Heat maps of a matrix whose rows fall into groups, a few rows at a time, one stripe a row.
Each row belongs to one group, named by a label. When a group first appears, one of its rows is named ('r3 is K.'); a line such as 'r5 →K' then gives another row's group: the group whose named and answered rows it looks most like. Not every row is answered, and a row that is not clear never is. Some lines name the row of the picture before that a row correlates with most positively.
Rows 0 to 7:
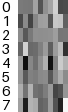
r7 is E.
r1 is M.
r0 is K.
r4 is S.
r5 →S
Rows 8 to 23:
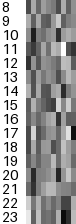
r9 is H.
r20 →S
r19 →M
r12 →M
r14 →H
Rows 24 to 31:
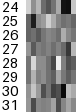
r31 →S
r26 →M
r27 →E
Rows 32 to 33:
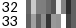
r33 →K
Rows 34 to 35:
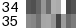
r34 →K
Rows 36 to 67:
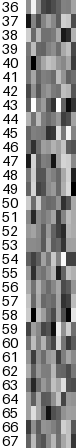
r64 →H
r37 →M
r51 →S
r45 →H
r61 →S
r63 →K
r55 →S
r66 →M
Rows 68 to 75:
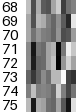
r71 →S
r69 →E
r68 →H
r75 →E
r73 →K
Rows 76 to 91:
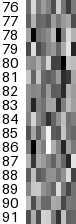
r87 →E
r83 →S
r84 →K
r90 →H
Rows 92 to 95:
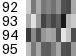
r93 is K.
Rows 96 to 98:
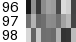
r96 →M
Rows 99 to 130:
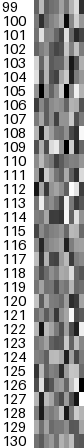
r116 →S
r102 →H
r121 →K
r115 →M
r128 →S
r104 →H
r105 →S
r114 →H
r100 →S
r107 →K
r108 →E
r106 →M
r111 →E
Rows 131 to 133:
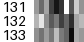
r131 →H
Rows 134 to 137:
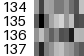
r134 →E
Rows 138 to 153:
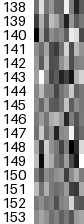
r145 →H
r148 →E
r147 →K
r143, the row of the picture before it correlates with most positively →136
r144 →K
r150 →S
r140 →M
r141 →H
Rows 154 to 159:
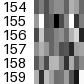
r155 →K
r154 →M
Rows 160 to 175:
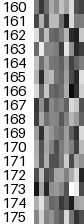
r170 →E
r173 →M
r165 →E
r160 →K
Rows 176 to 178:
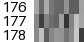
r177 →S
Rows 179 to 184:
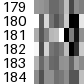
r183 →H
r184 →E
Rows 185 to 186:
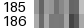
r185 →E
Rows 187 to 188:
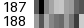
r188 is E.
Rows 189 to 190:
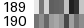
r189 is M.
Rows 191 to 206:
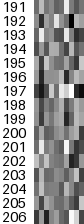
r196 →S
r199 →S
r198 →S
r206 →M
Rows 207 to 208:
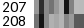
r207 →S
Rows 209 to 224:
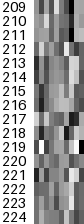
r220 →H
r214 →M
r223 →K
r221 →M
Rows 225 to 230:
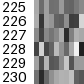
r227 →S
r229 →H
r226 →E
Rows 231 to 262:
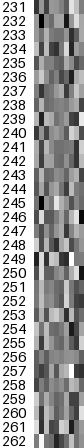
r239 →E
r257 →K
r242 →E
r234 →H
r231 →M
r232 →S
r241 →E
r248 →H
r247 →S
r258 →M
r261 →H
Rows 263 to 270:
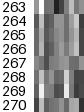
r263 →K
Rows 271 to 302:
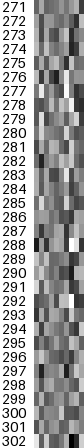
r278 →K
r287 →S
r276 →H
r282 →K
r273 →H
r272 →E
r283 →H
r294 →E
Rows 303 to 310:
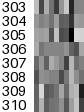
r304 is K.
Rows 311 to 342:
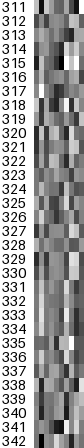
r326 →K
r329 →M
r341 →H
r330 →M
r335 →K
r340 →S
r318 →H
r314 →H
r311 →E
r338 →E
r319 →E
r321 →M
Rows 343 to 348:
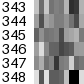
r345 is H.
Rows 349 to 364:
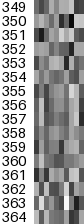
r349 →K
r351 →K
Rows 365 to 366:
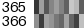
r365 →M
